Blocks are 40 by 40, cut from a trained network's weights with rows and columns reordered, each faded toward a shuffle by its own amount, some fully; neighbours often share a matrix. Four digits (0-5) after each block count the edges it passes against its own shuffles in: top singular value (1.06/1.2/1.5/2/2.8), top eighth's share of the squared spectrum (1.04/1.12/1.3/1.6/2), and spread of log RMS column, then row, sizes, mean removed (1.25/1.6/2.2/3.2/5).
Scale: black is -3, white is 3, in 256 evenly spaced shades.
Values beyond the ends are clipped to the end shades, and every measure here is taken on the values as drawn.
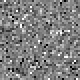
0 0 0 0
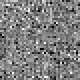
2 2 0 2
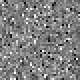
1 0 0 0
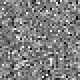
0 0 0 0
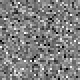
1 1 0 0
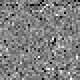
2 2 0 1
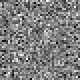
1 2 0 0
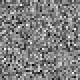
0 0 0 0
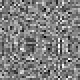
3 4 2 1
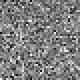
0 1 0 0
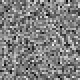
1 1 0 0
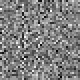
3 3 2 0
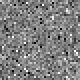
0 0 0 0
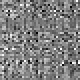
3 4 0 3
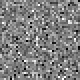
0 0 0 0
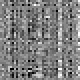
4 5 3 3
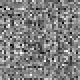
3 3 0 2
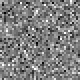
0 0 0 0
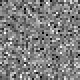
2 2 0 0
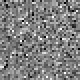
1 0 0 0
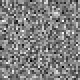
2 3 0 0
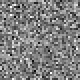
1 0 0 0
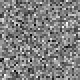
1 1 0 0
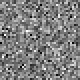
0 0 0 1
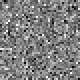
1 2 0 1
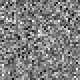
0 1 0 0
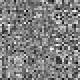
3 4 2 1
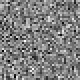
2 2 0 1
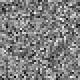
1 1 0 0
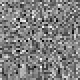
3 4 1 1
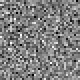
1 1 0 0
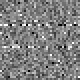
3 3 0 2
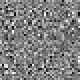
3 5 3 2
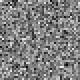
0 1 0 0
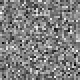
1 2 0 0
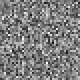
2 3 1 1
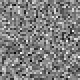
2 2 0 0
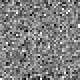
0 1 0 1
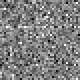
1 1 0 1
